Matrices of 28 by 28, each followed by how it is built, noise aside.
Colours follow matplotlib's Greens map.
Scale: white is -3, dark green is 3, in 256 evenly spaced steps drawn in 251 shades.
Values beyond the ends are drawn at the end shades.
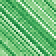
Toeplitz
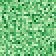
noise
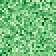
noise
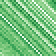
Toeplitz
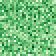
noise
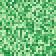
noise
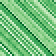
Toeplitz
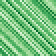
Toeplitz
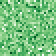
noise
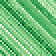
Toeplitz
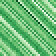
Toeplitz
